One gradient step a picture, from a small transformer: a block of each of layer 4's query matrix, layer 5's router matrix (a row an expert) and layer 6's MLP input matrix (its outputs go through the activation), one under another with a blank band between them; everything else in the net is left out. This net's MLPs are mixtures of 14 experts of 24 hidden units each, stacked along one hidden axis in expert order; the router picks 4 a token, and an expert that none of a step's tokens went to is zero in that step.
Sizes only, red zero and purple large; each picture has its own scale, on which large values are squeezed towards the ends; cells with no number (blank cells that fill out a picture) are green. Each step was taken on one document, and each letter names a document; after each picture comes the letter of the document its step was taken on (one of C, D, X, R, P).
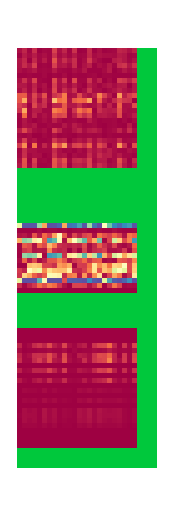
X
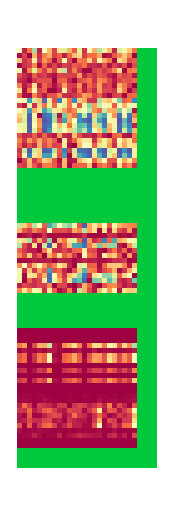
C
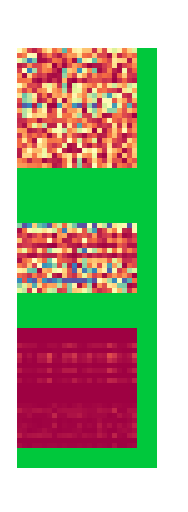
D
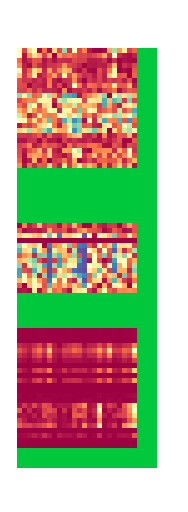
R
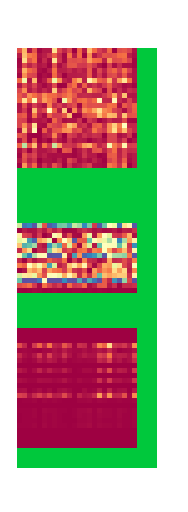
X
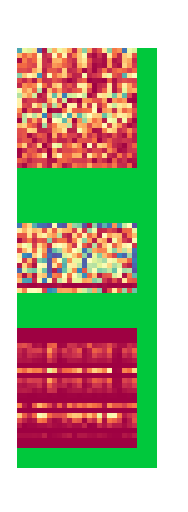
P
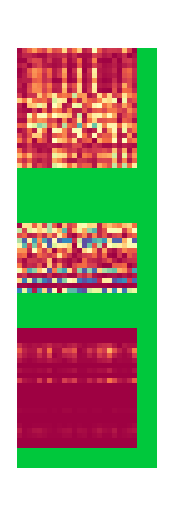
D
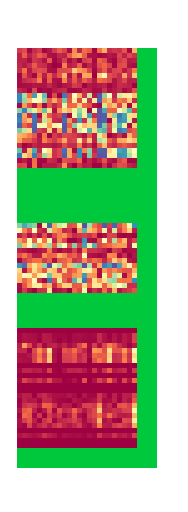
C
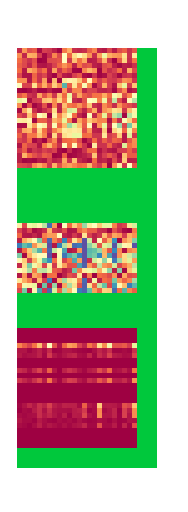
R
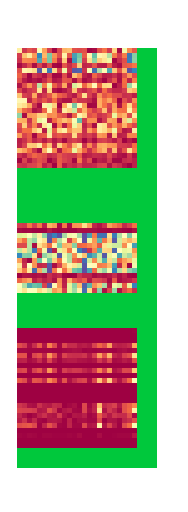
R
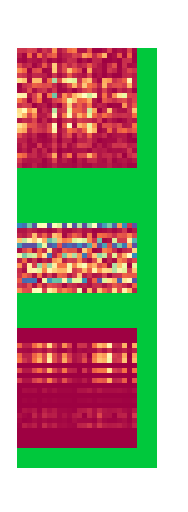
X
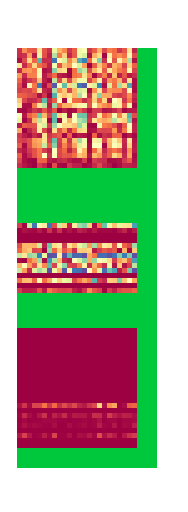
P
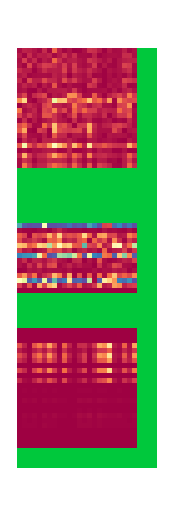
X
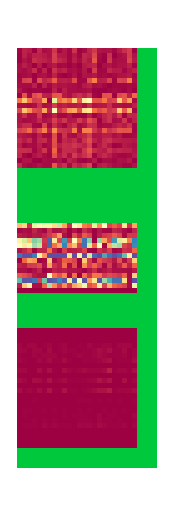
X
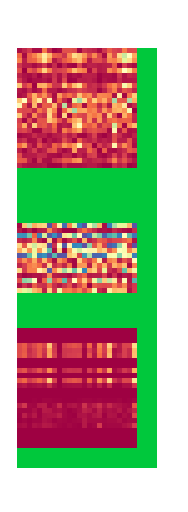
R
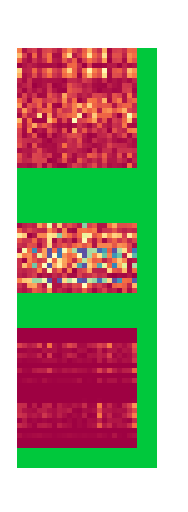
R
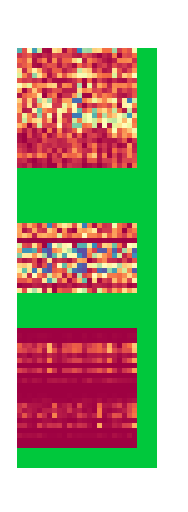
R
